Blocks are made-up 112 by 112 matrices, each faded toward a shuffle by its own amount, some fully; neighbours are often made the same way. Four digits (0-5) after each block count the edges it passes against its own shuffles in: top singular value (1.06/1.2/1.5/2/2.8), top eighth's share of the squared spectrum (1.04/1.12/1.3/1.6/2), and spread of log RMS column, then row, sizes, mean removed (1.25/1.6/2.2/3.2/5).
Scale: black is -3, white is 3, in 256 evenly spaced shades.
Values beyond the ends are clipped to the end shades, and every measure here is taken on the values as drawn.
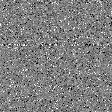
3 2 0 1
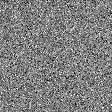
0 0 0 0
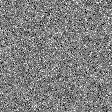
0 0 0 0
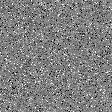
0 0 0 0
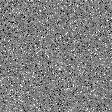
0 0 0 0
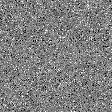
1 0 0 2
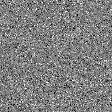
0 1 0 2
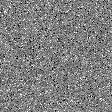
0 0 0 0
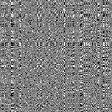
5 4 4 3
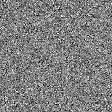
3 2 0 0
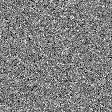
0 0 0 0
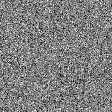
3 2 0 0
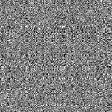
4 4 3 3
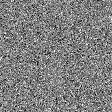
2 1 0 0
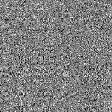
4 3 2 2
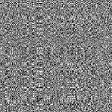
5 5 3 3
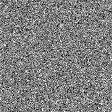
2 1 0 0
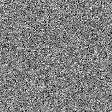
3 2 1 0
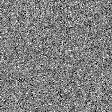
3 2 1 0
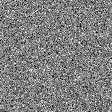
0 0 0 0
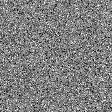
1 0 0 0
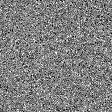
1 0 0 0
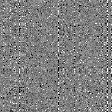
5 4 3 1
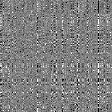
5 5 4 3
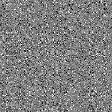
4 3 3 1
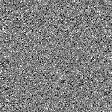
3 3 1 1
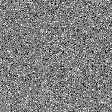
3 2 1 0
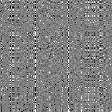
5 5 4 3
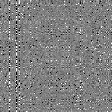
5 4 3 2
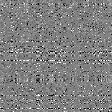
5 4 2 3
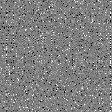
4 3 2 1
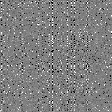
5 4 3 2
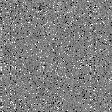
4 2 1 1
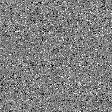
1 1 0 2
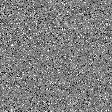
0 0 0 2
